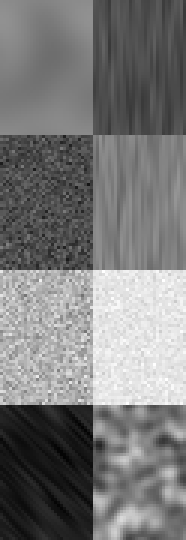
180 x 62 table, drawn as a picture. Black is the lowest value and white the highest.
It is made of 4 by 2 panels. Panel 1,1: middling, smooth, faint in contrast. Panel 1,2: low, streaked downward, faint in contrast. Panel 2,1: low, fine-grained. Panel 2,2: middling, streaked downward, faint in contrast. Panel 3,1: high, fine-grained. Panel 3,2: very high, fine-grained, faint in contrast. Panel 4,1: very low, slanting down to the right, faint in contrast. Panel 4,2: middling, blotchy, strong in contrast.
